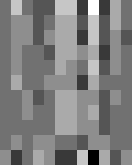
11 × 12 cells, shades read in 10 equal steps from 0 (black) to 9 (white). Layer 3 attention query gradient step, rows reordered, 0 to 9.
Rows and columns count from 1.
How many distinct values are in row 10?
3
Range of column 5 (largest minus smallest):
2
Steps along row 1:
up down down same up same down up down up down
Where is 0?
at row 11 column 9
